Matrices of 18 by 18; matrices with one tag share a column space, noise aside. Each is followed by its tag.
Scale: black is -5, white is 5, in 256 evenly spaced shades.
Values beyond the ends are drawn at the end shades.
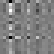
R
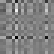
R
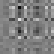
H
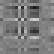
H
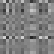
R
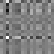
R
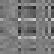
H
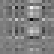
H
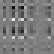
H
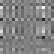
H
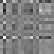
R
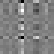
R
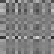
R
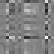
R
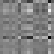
R
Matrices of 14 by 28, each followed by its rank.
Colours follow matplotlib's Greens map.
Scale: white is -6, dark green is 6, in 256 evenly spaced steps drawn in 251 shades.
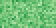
full rank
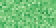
full rank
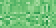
three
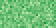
full rank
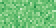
full rank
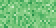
full rank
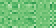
three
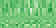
three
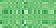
two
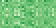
three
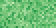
full rank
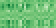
two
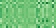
two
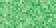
full rank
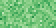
full rank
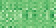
three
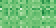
two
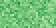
full rank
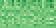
three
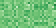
three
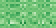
two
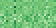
three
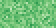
full rank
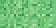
three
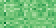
three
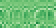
two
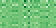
two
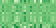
two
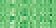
two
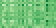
two
